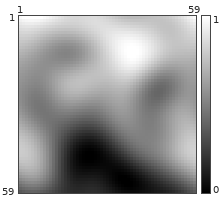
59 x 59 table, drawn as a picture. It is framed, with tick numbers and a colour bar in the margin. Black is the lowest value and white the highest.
No lone cell stands out from its neighbours. The texture varies smoothly and slowly. The field climbs toward the top. The top middle is the ninth with the highest average. No regular stripes run through it. No single row or column stands out from its neighbours. The bottom middle is the ninth with the lowest average.
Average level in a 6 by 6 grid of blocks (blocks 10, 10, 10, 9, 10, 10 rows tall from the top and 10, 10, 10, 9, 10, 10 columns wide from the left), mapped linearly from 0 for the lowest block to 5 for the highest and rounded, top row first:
5 4 4 5 4 4 / 3 3 4 5 4 4 / 3 3 4 4 3 3 / 3 2 2 3 3 4 / 4 1 0 1 3 4 / 3 1 0 0 1 2
